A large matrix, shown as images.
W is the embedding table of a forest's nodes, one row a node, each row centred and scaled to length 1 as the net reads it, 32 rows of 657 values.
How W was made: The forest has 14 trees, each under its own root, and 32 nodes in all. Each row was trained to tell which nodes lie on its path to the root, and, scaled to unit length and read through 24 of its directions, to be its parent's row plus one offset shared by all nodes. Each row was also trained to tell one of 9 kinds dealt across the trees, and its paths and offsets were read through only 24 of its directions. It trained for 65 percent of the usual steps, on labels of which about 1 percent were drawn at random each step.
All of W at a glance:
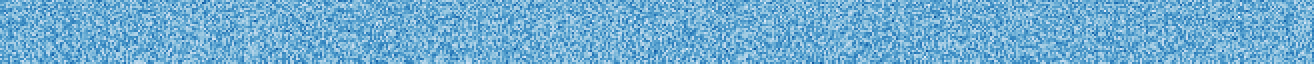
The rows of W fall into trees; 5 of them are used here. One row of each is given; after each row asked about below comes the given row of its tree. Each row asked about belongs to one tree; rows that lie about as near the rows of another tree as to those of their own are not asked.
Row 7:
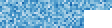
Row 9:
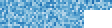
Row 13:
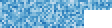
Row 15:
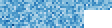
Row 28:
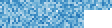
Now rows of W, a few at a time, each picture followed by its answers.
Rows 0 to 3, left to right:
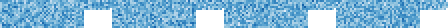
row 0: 13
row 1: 9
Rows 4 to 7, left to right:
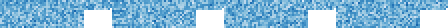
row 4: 28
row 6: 13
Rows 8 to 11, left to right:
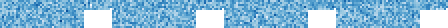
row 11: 28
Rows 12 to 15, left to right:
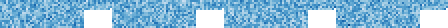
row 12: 7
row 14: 28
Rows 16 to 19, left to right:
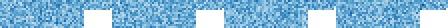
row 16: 9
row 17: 9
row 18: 28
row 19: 15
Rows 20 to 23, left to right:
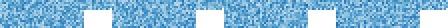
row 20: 13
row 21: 7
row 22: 9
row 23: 9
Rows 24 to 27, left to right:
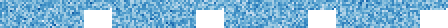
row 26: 7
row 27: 28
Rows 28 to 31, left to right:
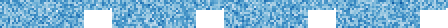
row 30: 15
